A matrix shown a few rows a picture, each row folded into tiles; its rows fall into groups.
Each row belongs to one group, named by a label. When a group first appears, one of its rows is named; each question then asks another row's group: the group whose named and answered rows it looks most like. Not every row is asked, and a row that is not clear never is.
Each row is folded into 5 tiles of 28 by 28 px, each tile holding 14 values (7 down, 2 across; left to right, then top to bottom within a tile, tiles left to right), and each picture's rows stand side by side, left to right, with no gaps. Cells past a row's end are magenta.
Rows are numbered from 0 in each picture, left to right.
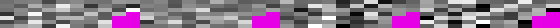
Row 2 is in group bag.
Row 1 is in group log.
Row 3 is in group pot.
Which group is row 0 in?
log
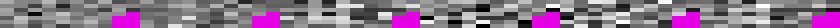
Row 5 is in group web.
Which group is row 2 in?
web
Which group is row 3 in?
pot
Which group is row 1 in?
bag
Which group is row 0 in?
pot
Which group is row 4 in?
pot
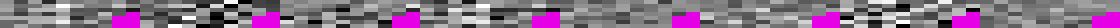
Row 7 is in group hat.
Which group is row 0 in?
web
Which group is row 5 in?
log
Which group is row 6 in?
pot
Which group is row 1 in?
bag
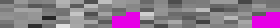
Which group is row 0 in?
hat
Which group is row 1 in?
log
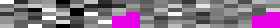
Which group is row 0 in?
bag
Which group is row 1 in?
log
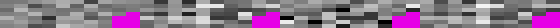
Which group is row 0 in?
hat
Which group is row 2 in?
pot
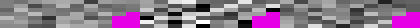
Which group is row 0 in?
hat
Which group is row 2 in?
bag
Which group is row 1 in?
pot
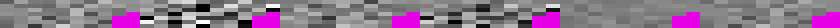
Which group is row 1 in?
pot
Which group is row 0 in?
hat
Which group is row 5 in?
hat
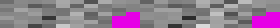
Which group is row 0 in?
hat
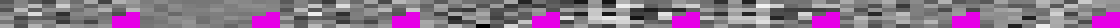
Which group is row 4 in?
web
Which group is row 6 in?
pot
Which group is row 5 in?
web
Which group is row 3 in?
bag
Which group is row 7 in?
hat
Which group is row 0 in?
log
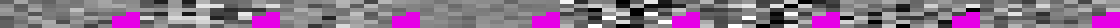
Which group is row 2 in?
hat
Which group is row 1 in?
web
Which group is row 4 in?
bag
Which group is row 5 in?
bag
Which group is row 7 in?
log
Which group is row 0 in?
hat
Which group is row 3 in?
hat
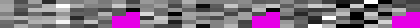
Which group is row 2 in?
bag
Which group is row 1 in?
pot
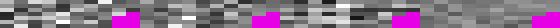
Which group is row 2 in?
web
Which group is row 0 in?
pot
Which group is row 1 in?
bag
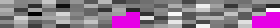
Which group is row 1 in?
log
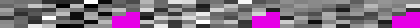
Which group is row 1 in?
pot
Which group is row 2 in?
pot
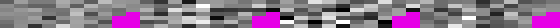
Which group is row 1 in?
web
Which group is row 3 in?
bag
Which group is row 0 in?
hat
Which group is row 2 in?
pot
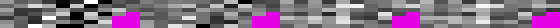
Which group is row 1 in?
bag
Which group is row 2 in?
web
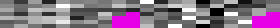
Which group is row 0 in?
web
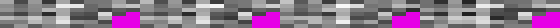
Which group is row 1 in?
web
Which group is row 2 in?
web
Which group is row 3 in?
web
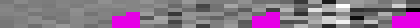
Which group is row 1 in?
pot
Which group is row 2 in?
web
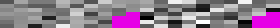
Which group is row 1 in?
pot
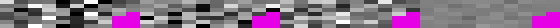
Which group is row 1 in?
pot
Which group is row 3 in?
hat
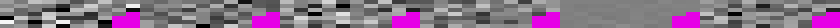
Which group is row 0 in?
pot
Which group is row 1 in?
bag
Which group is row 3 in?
log
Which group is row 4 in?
hat
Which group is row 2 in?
pot
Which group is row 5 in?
pot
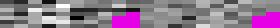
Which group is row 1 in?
hat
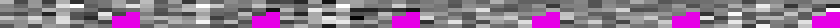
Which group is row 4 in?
log
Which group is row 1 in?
web
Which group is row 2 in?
web
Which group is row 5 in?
log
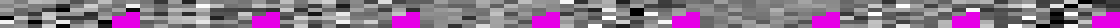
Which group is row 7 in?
bag
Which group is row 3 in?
hat
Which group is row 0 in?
pot
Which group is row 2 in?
pot
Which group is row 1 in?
web
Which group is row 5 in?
hat
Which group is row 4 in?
bag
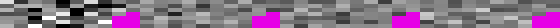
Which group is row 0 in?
bag
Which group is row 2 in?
log
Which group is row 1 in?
pot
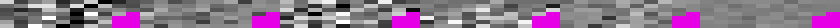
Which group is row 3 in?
log
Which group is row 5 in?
hat
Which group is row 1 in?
log
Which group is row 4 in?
hat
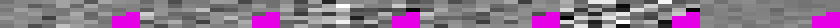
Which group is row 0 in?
hat
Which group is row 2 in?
web
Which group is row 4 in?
pot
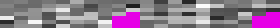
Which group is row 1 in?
web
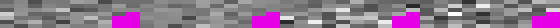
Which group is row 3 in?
log
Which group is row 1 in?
hat
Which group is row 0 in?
log
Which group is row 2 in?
log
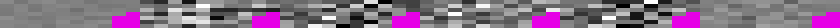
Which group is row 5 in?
hat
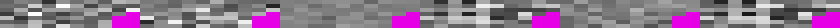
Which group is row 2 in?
hat
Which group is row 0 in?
log
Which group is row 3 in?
web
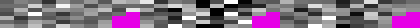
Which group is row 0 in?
log
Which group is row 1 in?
bag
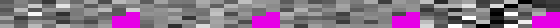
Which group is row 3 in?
bag
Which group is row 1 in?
hat
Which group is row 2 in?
log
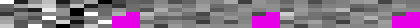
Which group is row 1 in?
log
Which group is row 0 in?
bag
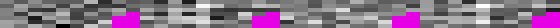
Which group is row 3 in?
web
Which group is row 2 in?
log
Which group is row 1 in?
web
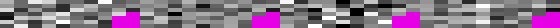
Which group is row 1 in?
pot
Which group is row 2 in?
bag
